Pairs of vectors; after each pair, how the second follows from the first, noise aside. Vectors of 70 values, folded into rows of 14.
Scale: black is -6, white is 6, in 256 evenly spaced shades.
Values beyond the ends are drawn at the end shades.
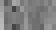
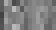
negated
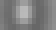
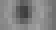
negated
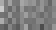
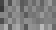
negated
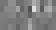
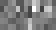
scaled up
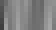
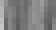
negated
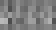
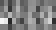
scaled up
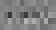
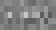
negated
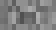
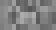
negated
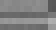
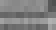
copied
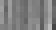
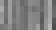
copied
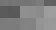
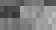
scaled up
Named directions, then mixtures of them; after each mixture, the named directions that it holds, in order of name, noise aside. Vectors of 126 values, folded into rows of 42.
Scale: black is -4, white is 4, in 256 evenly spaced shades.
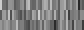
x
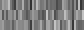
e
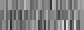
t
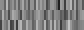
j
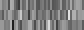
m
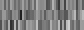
j, t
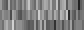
m, t, x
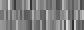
e, t, x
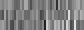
e, m, t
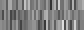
j, t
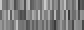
x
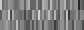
x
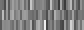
e, j, t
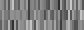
j, m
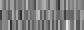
j, t, x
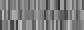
j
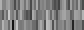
e, m, x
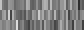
x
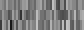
j, t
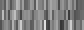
j, m, t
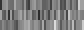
x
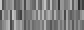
j, x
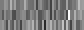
m, t, x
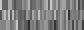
x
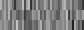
e, x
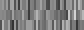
j, m, t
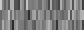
j, m, x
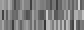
e, m, t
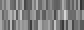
e, t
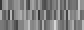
x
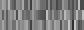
e
